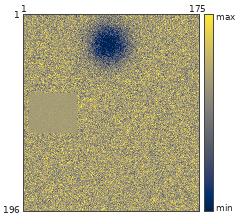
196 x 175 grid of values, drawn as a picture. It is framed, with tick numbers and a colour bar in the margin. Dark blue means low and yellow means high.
The ninth with the lowest average is the top middle. In the middle left lies a patch that is calmer than the rest. The middle left is the smoothest part. A single dip lies in the top middle. No single row or column stands out from its neighbours. No regular stripes run through it.
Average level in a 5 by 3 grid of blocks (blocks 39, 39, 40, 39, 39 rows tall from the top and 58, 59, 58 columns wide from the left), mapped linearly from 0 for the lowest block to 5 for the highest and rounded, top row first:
5 0 5
5 3 5
5 5 5
5 5 5
5 5 5
